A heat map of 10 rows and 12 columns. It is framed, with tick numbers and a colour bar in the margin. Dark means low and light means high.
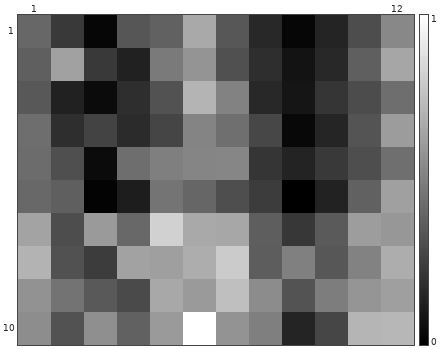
The bottom part is higher, past a seam about 60% of the way down. The ninth with the highest average is the bottom middle. Upright stripes repeat 2 times across the table.
